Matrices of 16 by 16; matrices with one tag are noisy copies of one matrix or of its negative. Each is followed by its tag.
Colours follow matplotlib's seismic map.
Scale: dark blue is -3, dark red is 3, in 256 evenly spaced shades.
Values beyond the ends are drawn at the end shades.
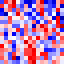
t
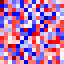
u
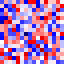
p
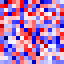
u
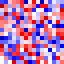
u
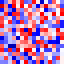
u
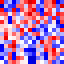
t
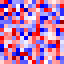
u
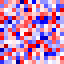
p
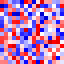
u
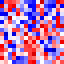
t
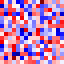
u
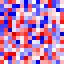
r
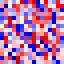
p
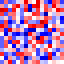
r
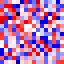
p
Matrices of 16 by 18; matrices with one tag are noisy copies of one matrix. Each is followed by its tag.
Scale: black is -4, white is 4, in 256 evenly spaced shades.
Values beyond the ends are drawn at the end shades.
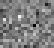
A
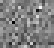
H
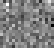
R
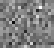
H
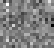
R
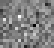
A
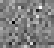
H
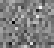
H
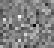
A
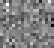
R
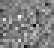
A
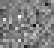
A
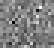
H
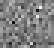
H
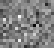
A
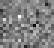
A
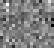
R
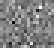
H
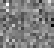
R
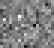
A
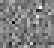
H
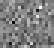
H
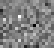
A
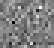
H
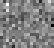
R
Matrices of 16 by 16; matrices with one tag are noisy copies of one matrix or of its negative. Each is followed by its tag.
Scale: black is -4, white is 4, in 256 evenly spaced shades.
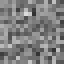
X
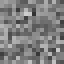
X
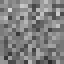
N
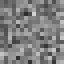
X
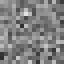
X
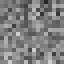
N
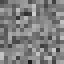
X
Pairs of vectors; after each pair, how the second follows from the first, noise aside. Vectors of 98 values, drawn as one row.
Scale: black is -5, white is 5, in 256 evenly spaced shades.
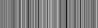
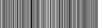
reversed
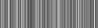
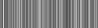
reversed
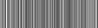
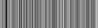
sign-scrambled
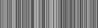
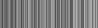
wrapped around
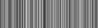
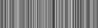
reversed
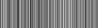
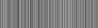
shrunk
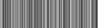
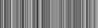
wrapped around
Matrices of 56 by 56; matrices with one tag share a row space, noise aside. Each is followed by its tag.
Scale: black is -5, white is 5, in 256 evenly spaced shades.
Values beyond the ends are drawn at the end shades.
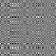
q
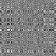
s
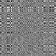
s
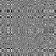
s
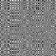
q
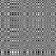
q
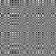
q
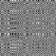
q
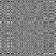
s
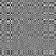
s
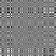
s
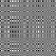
q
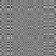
s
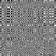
s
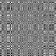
s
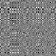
q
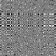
s
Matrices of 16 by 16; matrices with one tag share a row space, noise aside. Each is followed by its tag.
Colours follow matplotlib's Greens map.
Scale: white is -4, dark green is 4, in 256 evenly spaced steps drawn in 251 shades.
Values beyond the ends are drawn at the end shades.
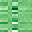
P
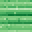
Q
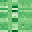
P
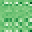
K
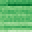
Q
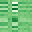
P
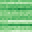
Q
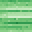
Q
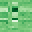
P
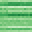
Q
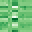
P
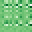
K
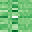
P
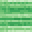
Q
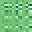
K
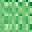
K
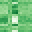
P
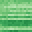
Q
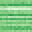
Q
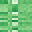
P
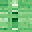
P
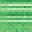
Q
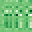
K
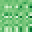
K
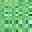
K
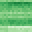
Q
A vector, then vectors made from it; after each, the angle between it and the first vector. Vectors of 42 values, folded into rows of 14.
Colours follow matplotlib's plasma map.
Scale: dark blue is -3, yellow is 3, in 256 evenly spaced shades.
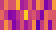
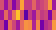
partly opposed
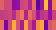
partly opposed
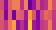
orthogonal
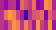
nearly opposite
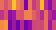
partly aligned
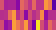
nearly opposite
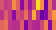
partly aligned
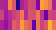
partly opposed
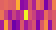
nearly parallel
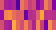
nearly opposite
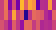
partly opposed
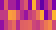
partly opposed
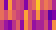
orthogonal
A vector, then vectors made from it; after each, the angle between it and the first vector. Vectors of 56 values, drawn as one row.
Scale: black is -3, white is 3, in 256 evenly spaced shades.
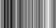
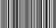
orthogonal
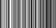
partly opposed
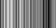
nearly opposite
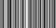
orthogonal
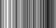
nearly opposite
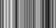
nearly opposite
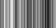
nearly opposite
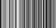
partly opposed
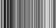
nearly parallel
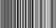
partly aligned
